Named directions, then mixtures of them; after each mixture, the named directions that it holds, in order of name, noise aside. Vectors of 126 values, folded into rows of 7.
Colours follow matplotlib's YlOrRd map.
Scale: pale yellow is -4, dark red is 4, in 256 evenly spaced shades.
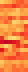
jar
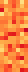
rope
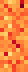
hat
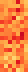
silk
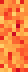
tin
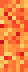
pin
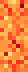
hat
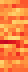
jar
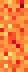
hat, silk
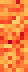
jar, silk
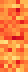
jar, silk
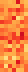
silk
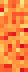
rope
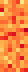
rope, silk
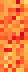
silk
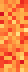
pin, rope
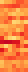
jar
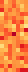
rope, tin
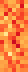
hat, pin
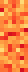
rope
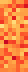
jar, pin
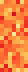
tin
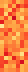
pin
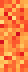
pin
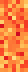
pin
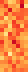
hat, pin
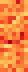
jar, silk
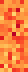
silk, tin
